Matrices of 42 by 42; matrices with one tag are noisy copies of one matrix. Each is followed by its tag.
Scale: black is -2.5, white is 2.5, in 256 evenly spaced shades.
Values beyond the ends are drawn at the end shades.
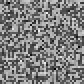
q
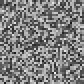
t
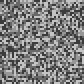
q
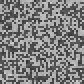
q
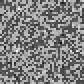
t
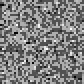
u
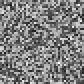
t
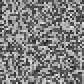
u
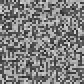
q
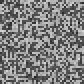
q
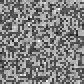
q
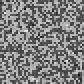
u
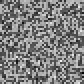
q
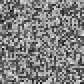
q
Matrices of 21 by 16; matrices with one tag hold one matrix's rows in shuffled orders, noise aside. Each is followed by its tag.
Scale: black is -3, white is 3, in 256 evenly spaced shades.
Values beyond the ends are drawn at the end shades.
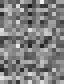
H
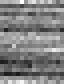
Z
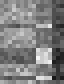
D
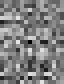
H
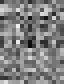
H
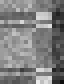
D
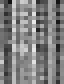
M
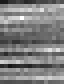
Z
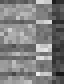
D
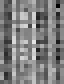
M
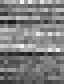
Z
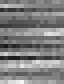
Z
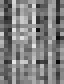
M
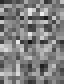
H
